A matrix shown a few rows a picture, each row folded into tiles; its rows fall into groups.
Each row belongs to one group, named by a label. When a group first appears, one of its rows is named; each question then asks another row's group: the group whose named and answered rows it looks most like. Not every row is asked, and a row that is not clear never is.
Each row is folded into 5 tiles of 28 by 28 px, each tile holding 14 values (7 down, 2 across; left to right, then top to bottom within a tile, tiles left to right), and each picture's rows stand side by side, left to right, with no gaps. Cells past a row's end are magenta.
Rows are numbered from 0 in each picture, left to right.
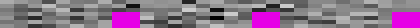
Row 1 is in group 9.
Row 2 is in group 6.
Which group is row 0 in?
9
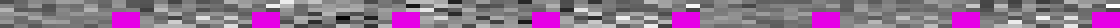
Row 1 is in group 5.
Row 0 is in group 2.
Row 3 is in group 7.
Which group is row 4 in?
5
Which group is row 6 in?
5
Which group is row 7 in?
5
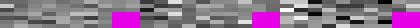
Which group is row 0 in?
6
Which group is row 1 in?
6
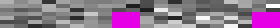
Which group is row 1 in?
5
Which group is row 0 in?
9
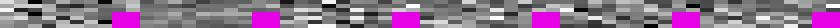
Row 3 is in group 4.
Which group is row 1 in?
6
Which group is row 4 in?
2
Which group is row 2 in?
4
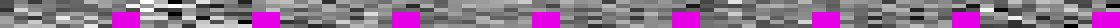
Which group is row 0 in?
5
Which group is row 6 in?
9
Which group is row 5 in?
6
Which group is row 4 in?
9
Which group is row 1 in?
7
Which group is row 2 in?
9
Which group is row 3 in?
6
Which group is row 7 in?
2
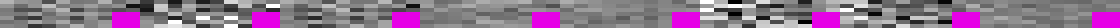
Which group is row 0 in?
9
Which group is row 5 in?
7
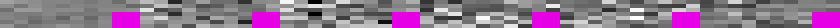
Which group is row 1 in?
7
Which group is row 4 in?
4
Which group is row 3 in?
5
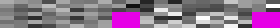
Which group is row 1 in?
5
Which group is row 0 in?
9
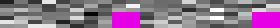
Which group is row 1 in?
4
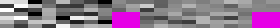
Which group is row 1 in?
6
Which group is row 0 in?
7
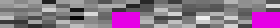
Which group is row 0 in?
9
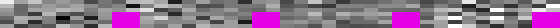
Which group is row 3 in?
4
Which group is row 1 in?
7
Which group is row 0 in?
2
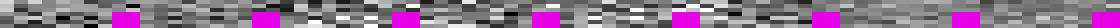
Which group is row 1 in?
9
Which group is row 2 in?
5
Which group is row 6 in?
6
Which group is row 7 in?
5
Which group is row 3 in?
4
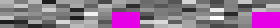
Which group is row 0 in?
9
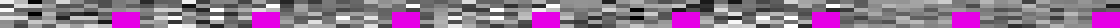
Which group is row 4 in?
9
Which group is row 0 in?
7
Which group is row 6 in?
6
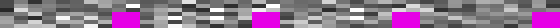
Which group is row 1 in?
4
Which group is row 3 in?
2
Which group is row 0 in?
5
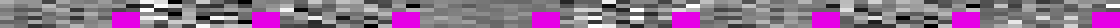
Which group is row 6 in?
2
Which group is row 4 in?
4
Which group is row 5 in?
9
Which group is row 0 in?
9
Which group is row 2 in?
2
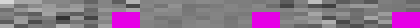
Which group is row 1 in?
2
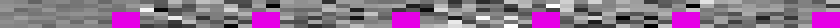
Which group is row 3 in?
5
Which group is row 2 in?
9
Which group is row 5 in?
2
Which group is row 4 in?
2
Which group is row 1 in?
2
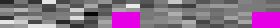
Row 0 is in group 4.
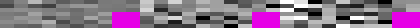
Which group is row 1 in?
2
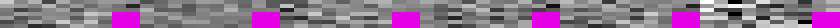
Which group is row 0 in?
9
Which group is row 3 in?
9
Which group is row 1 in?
2
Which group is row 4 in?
9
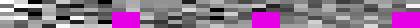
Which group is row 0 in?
7
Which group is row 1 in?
9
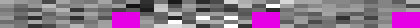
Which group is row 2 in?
2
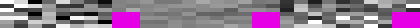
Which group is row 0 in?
7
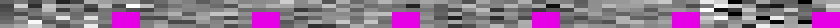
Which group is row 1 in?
6
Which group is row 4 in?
6
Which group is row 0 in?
5
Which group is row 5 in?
7
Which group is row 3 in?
9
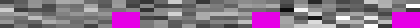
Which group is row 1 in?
6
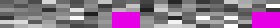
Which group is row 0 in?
4
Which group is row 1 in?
5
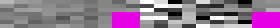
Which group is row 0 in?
2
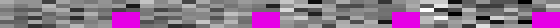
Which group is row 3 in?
7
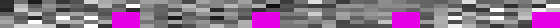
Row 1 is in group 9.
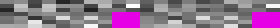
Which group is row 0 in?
5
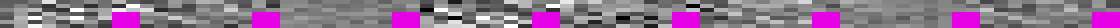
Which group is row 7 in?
2
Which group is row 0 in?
4
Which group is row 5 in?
6
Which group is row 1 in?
2
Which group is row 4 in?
2
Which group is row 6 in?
2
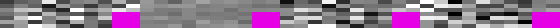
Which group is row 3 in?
7
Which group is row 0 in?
4
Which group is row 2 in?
4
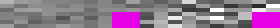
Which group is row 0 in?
2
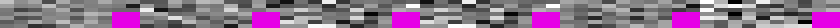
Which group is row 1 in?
2
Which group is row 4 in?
9
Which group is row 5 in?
7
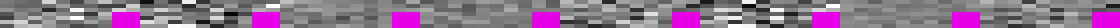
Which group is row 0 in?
4
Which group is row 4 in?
9
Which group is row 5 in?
4
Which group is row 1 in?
4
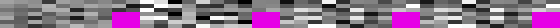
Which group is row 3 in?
4
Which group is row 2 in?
4
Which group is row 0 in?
9
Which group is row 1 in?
7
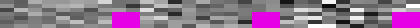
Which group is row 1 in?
7
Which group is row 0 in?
6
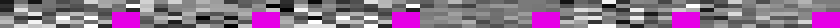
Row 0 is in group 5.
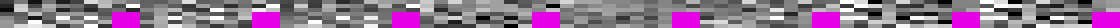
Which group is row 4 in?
2
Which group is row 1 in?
4
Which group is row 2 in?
5
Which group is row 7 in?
7
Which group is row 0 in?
5
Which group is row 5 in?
4
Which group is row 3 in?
2
